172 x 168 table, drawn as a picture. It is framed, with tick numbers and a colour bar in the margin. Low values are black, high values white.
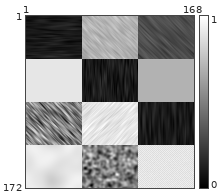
The table splits into 4 rows of 3 panels. Panel 1,1: very low, streaked across, faint in contrast. Panel 1,2: high, slanting down to the right, faint in contrast. Panel 1,3: low, slanting down to the right, faint in contrast. Panel 2,1: very high, flat. Panel 2,2: very low, streaked downward, faint in contrast. Panel 2,3: high, flat. Panel 3,1: middling, slanting down to the right, strong in contrast. Panel 3,2: very high, slanting up to the right, faint in contrast. Panel 3,3: very low, streaked downward, faint in contrast. Panel 4,1: very high, smooth, faint in contrast. Panel 4,2: middling, blotchy, strong in contrast. Panel 4,3: very high, checkered, faint in contrast.
